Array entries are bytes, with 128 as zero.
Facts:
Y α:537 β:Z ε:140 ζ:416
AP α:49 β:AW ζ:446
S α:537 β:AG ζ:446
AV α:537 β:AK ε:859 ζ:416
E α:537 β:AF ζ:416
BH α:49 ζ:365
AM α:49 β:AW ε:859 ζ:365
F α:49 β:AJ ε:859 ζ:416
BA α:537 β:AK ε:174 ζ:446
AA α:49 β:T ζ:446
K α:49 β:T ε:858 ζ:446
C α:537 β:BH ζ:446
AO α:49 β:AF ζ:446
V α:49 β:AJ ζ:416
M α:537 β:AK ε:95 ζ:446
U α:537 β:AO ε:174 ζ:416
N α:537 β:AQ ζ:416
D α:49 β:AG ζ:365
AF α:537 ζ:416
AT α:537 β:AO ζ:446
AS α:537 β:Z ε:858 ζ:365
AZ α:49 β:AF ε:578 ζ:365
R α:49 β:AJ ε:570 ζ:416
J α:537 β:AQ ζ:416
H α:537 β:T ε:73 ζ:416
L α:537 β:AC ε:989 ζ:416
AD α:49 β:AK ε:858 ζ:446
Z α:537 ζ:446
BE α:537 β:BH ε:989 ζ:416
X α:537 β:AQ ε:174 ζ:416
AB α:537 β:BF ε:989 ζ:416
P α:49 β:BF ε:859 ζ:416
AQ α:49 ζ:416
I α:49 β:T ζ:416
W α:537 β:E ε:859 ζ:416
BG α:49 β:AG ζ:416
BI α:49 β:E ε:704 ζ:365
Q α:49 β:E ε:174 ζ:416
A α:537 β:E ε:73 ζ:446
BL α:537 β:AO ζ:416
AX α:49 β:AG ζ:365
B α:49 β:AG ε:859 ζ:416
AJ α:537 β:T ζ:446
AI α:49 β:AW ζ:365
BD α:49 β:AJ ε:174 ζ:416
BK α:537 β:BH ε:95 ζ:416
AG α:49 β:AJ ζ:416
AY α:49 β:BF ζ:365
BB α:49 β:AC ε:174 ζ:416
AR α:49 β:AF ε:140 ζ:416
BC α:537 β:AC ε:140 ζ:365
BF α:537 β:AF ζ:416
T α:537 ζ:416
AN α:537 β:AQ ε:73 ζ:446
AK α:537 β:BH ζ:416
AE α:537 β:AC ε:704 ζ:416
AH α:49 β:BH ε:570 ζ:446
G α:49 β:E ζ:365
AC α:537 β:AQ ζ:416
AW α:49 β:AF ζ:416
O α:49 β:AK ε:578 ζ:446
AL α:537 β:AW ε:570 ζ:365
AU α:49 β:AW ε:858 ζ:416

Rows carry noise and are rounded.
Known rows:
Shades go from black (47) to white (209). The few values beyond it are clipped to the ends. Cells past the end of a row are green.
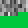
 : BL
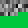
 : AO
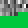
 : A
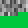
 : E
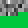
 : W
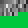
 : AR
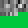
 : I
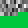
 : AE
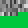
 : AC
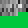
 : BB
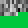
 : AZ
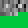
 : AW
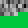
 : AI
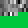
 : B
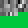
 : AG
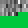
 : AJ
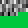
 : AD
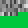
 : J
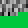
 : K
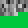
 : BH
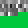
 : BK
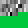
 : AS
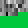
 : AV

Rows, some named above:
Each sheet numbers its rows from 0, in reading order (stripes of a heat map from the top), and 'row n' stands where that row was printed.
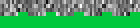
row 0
AZ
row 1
I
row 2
H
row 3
Y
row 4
Z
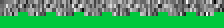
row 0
AR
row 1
AB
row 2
L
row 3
T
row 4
X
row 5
Y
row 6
AT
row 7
B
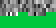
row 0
R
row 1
AV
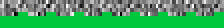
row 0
BA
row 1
BC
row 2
BI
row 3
X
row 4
AA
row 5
BK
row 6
AN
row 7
W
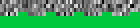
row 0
AH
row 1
AW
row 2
O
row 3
P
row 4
AL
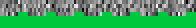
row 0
S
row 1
Q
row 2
BB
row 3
AU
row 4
U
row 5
BE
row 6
B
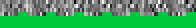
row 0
AK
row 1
C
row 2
BD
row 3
AN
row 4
AQ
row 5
M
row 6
F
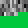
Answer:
AM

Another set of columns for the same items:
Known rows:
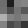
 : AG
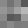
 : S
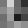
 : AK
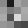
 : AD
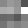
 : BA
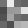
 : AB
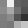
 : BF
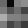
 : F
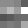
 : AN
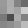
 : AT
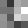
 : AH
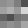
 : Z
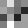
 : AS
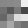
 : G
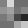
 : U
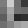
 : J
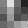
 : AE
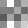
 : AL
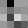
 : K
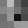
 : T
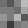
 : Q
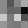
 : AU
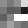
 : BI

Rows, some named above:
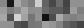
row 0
AD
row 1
T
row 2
R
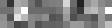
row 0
AH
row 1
AQ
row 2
AE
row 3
A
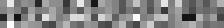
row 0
BC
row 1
AD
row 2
AM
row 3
AD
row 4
BH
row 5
AZ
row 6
Y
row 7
AR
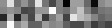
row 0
BC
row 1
BE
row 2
AA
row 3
BD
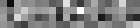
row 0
O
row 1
AJ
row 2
L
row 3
H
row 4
U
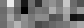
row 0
BK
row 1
BB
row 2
X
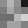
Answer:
M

